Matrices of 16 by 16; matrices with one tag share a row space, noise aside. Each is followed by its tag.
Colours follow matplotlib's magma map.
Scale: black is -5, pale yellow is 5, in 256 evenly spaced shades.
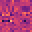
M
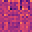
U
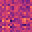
M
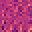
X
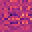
U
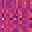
X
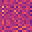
X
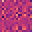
X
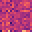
M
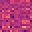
M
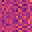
X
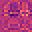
U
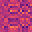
U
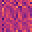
X
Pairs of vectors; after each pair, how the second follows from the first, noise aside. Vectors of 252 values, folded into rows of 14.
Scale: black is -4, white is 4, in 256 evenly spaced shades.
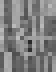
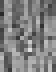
negated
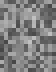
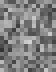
copied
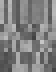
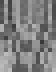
negated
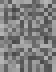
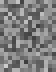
shuffled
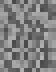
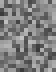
shuffled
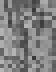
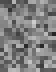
shuffled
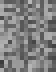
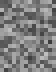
shuffled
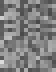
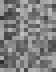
negated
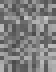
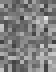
copied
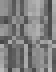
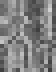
negated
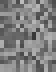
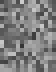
copied
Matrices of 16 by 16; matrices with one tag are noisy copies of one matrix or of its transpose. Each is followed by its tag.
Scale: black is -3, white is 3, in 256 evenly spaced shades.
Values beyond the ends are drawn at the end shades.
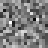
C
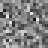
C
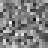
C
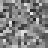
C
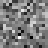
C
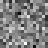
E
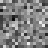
E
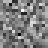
C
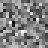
C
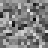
C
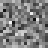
C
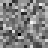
C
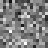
E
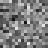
E
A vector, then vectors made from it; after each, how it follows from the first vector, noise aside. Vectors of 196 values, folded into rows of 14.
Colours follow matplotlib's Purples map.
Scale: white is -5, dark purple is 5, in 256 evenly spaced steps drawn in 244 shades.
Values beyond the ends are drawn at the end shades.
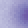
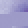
partly zeroed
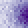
scaled up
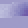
partly zeroed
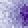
scaled up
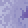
partly zeroed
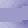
partly zeroed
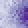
scaled up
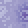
partly zeroed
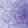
copied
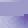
partly zeroed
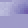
partly zeroed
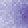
copied
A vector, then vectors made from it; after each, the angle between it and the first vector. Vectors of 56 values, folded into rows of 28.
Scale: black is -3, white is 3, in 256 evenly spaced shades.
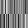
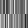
nearly opposite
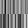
partly aligned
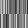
partly aligned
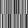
orthogonal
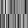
nearly parallel
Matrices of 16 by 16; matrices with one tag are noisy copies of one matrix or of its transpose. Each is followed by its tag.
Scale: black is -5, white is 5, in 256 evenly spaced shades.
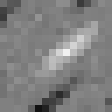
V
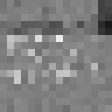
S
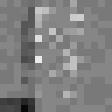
S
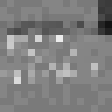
S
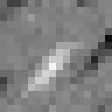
V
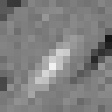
V
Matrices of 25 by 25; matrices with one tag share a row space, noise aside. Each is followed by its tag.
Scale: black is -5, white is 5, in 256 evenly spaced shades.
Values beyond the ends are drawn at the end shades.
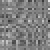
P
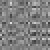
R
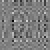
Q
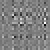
Q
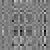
Q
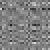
R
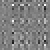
Q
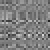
P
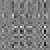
Q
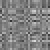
R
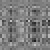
R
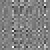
Q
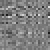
P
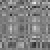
R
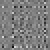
Q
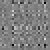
Q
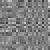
P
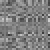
P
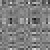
R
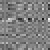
P
